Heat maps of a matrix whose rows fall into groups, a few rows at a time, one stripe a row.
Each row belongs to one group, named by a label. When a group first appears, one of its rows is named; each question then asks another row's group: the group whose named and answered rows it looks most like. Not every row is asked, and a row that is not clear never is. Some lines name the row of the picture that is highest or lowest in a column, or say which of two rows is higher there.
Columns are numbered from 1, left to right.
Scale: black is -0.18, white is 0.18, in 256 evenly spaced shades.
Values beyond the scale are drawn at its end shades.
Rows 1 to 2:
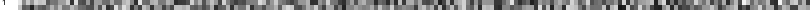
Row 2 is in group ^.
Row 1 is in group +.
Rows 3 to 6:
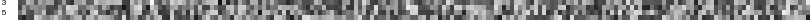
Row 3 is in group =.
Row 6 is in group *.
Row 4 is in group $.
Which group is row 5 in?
$
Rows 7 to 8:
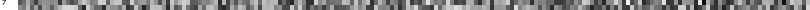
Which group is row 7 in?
=
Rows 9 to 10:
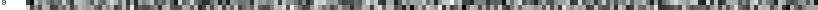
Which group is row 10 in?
^
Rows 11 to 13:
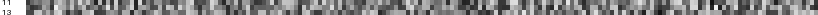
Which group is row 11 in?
*
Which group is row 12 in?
*
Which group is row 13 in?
=
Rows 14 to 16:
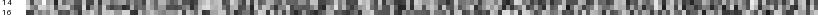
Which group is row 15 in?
+
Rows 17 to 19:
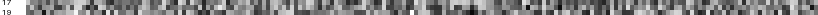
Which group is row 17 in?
$
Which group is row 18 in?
$
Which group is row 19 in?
*
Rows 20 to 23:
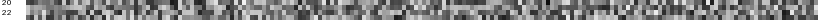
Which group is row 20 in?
*
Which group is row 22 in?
^
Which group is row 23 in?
*
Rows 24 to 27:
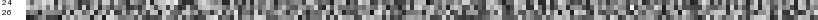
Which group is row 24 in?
+
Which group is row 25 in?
+
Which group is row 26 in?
^
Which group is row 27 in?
*
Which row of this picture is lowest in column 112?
27
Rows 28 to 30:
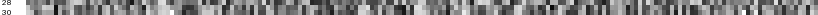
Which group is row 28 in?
$
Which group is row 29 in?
+
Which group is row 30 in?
+
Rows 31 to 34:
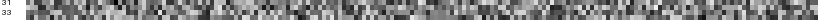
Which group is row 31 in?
$
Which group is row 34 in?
*
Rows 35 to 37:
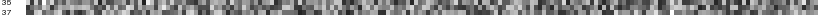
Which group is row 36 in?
*
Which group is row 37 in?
=
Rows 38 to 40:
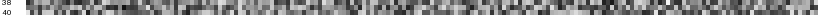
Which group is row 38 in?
=
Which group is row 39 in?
$
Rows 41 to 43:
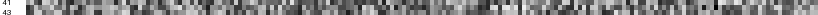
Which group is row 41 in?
^
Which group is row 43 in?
=
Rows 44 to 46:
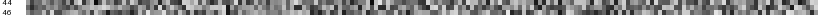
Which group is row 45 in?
=
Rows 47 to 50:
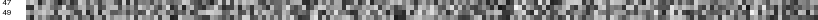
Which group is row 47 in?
^
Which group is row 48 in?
*
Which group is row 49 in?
+
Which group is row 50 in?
*
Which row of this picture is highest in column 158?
49
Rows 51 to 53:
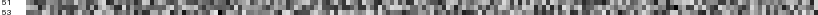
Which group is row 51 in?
$
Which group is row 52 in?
^
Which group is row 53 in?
*
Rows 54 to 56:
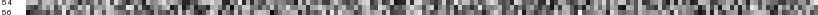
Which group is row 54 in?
+
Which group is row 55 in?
*
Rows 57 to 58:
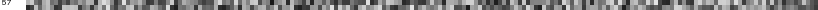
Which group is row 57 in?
^
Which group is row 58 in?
*
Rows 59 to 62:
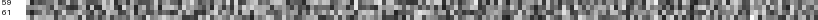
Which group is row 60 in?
^
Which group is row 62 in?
+
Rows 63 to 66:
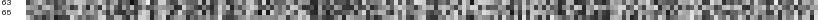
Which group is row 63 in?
$
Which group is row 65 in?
$
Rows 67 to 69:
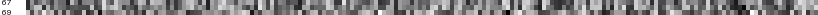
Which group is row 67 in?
=
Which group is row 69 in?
+
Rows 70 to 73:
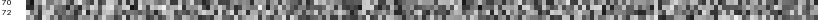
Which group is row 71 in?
=
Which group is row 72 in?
+
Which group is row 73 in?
^
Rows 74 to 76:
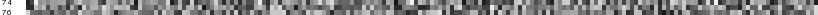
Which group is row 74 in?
*
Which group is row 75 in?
=
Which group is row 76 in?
^
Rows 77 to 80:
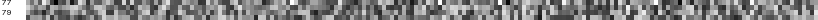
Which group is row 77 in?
^
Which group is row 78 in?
$
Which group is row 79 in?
$
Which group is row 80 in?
=
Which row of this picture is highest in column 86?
77
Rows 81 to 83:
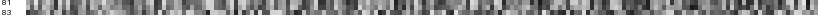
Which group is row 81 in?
+
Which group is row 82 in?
+
